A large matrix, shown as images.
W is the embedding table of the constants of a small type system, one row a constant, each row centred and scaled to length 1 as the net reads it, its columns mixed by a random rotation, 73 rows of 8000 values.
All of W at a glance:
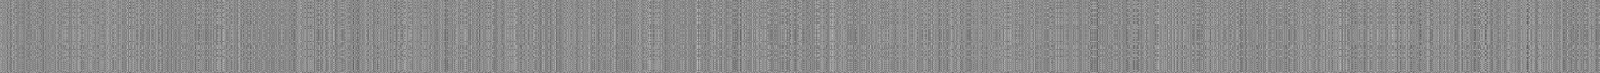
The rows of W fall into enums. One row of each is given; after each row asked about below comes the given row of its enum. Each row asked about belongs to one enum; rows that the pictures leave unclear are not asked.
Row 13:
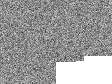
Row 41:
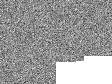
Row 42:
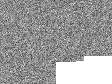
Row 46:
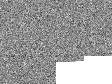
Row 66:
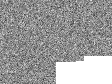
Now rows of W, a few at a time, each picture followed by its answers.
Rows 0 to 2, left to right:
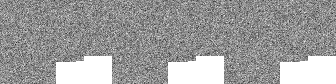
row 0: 42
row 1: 13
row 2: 41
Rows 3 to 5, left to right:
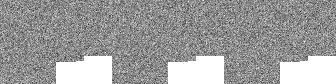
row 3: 13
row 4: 66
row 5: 41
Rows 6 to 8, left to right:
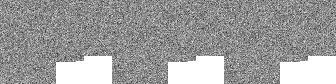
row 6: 13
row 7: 41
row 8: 41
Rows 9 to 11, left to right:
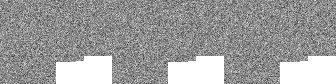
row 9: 46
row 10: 42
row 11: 66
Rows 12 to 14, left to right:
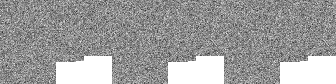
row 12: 41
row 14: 13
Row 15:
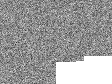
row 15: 42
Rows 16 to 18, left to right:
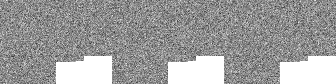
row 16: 46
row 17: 41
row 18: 66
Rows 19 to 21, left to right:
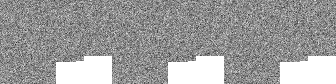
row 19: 42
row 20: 13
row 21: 66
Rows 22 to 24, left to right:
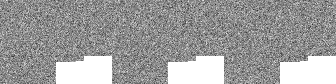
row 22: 46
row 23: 66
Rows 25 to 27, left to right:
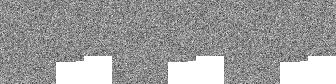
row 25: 13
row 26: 41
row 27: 13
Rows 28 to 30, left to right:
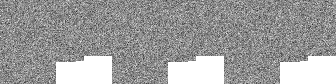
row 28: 41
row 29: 42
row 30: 13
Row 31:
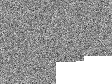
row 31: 13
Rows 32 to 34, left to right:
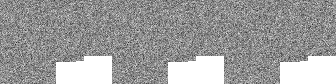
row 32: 42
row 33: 42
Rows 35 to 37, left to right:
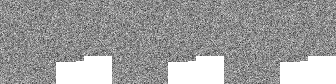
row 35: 13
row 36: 13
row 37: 42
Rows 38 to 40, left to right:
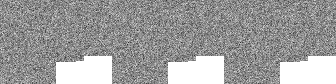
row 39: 42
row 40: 42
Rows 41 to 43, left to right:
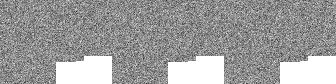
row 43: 13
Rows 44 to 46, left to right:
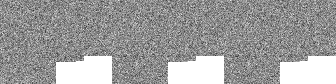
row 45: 46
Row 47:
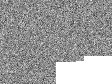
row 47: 66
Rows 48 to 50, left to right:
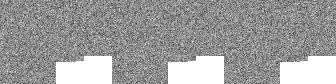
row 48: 66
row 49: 41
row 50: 42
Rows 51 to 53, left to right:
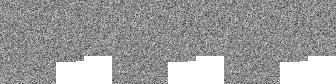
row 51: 13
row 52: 66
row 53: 66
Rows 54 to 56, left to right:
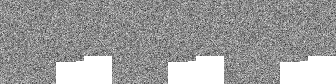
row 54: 13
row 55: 13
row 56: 41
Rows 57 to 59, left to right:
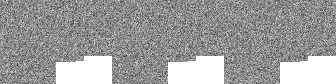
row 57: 66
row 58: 46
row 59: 13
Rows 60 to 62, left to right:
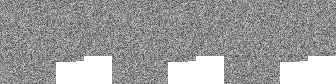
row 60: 42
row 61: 42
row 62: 46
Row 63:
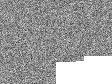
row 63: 42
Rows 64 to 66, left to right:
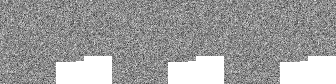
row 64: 66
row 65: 42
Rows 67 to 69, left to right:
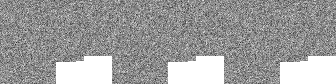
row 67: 42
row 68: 66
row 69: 42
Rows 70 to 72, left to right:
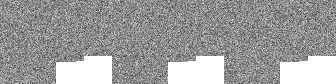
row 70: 13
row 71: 46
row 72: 41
